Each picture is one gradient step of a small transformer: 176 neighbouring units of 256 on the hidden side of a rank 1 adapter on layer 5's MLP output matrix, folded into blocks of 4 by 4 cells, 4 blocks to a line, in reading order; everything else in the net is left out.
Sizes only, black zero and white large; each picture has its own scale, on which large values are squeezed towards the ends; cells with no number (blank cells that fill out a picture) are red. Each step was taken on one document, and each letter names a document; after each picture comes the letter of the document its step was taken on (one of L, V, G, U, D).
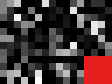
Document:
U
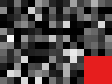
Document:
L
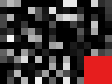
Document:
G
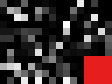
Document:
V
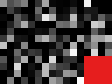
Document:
L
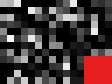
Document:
G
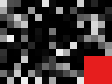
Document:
U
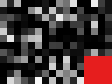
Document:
G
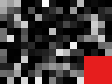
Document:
U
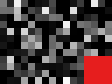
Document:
V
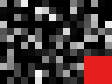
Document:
V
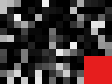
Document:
U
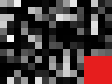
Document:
G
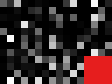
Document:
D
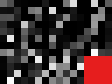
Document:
D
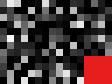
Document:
U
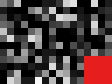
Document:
G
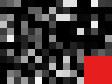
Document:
G
